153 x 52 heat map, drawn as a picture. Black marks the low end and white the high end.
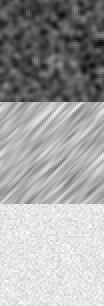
The table splits into 3 rows of 1 panel. Panel 1,1: low, blotchy. Panel 2,1: high, slanting up to the right. Panel 3,1: very high, fine-grained, faint in contrast.
